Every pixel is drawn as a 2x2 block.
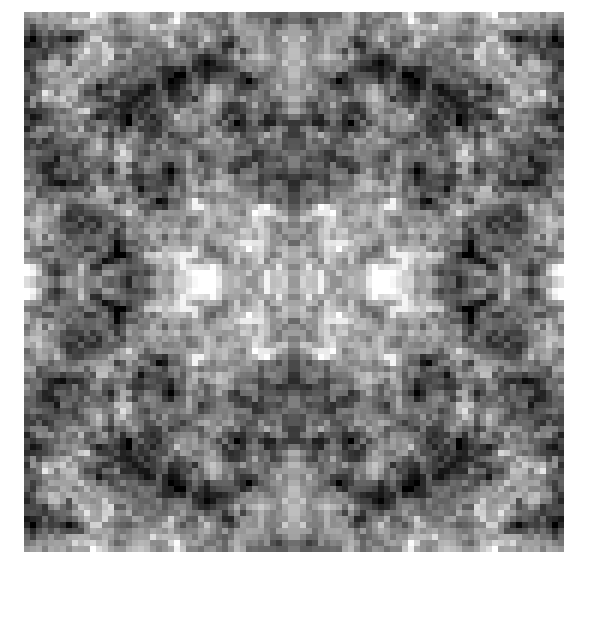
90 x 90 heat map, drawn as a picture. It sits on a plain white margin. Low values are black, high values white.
The field is mottled with small blotches. The histogram is bell-shaped. There is no seam. It mirrors both left to right and top to bottom.
